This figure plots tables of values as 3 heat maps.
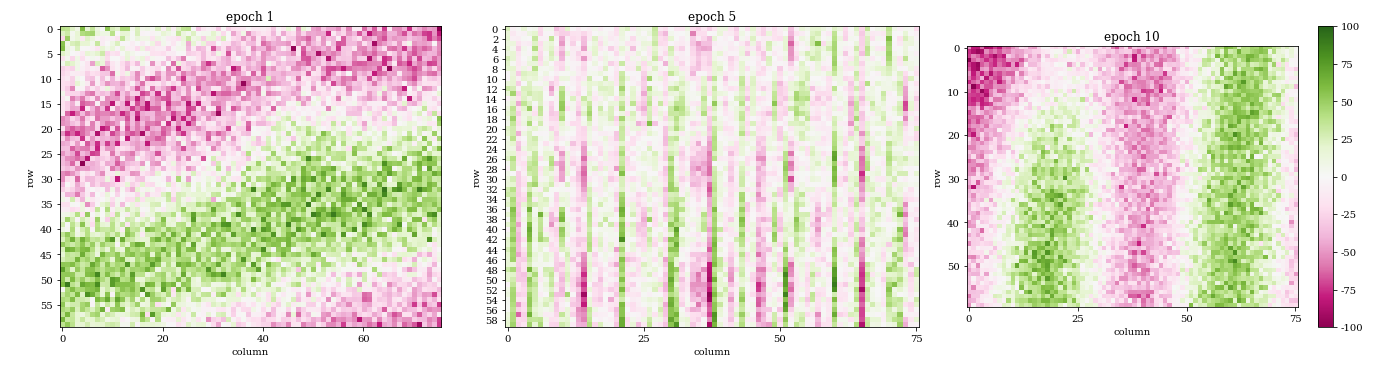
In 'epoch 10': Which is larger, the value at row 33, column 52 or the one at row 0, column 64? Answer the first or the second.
the second
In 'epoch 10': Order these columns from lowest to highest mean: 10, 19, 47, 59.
47, 10, 19, 59
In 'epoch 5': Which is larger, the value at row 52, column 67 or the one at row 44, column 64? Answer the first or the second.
the second
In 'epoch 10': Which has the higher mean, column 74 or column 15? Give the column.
15
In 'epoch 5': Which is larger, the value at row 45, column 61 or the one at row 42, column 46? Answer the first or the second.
the first
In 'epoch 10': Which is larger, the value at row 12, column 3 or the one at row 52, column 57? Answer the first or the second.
the second
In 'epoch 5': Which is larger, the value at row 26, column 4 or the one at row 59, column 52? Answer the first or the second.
the first
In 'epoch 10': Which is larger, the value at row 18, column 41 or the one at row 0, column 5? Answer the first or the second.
the first
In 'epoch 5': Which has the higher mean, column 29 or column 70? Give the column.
70
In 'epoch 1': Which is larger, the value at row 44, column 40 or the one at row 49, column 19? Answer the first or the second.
the first
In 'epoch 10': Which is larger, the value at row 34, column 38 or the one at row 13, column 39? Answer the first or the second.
the first
